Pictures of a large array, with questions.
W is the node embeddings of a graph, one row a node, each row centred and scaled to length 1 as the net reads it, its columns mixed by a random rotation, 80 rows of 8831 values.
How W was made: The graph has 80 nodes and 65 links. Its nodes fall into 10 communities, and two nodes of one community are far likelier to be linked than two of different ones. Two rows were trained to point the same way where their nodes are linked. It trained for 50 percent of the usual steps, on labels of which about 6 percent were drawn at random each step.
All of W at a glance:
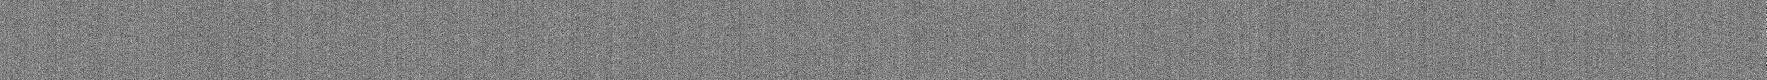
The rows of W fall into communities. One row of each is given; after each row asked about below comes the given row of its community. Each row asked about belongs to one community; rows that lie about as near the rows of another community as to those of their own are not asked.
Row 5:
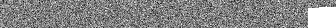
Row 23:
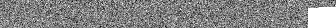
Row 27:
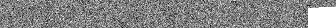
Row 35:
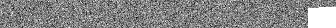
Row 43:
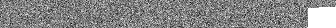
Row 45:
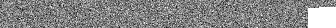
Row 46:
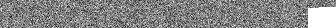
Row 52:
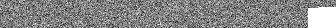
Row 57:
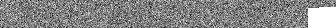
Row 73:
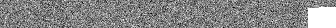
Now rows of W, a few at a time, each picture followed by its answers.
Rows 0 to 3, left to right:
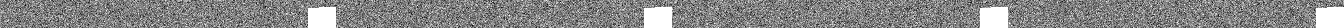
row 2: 52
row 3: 45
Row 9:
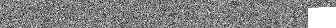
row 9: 27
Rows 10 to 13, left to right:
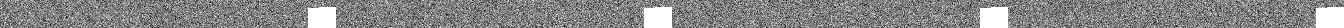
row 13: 45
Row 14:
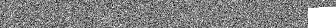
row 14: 43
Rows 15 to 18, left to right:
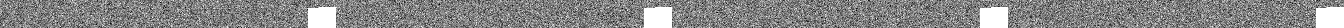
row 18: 52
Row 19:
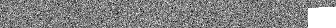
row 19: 43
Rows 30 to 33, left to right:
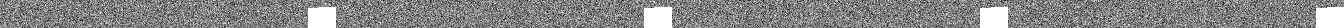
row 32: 23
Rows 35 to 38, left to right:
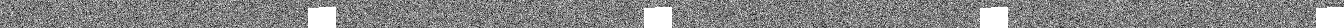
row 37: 45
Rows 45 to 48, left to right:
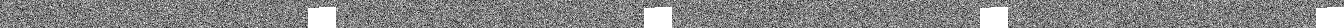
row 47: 23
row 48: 57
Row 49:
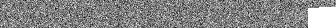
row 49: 45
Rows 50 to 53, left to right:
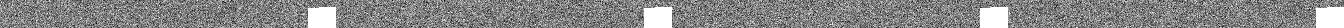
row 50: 46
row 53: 35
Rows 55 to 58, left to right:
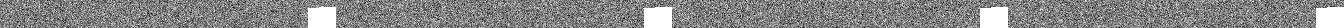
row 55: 73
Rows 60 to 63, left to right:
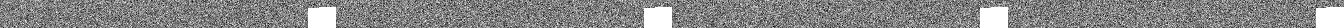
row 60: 57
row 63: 52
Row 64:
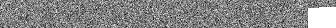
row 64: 57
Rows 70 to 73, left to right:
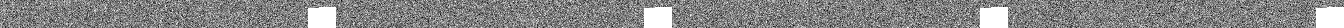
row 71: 43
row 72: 5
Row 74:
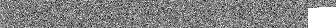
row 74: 23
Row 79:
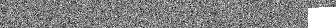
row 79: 43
